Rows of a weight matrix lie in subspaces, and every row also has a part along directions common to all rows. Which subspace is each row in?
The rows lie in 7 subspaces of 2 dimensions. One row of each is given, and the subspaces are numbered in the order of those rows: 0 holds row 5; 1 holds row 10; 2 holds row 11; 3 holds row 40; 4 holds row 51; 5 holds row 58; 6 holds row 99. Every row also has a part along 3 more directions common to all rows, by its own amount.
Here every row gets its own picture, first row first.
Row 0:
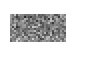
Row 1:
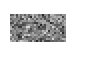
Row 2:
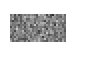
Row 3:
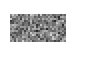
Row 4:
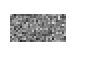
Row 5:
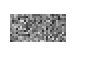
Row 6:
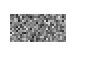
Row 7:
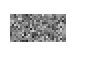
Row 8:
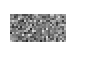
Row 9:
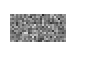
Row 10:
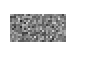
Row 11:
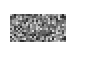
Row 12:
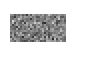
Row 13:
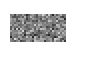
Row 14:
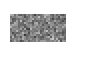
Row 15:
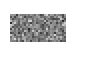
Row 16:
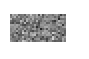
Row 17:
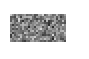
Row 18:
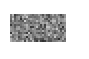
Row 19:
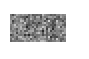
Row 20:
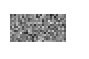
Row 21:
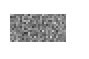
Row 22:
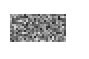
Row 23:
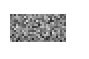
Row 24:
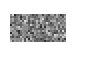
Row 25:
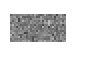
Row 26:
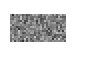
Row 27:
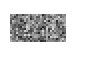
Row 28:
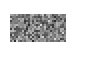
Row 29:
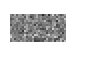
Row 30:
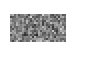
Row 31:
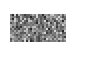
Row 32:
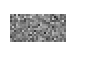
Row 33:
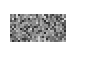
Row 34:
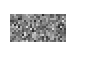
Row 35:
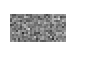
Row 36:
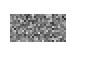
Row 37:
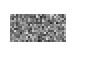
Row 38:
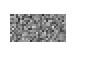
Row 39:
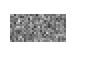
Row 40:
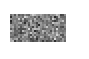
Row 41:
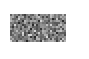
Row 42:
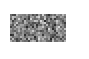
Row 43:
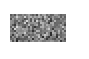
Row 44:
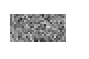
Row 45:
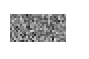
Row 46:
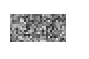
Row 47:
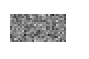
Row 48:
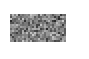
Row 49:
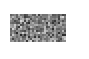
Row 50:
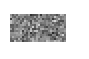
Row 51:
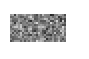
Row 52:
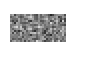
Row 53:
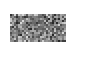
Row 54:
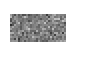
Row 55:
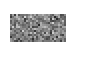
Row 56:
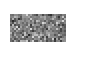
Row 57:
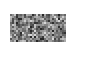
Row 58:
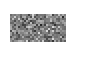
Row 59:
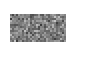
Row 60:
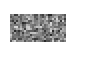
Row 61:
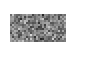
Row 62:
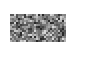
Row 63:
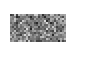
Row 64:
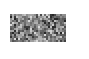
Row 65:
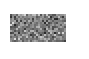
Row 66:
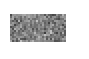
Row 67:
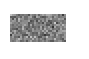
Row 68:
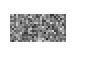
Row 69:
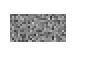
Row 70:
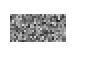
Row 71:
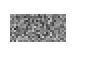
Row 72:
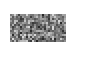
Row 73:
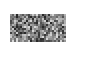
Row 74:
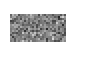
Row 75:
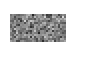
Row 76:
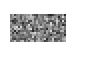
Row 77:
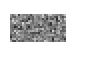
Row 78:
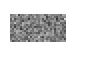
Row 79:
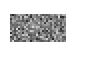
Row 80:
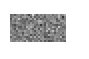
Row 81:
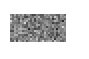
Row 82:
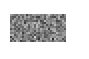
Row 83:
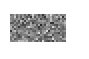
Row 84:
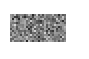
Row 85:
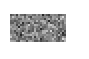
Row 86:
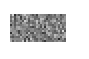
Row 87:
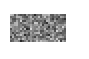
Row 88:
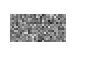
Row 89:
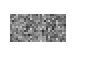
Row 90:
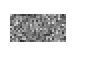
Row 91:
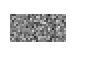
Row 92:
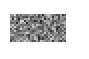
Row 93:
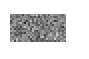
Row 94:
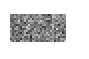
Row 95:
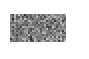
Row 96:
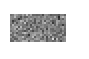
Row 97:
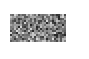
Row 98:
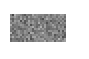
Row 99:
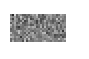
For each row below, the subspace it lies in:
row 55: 3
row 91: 0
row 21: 1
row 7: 0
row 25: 1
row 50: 3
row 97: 6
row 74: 3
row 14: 2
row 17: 1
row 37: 1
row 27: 0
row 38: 1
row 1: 5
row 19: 0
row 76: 4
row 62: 4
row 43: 3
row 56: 0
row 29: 5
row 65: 2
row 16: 3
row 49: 4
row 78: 4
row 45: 4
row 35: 2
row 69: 4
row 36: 5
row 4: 2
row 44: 6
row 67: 1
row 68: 1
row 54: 2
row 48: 3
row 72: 4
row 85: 4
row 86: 6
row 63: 2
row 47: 5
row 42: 0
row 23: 3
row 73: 3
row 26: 6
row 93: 3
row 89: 0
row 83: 5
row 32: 3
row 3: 3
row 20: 1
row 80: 5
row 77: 4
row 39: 6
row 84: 5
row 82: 0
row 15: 2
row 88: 1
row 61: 6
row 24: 6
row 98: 6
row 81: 3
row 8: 0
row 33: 4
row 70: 5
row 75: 5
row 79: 1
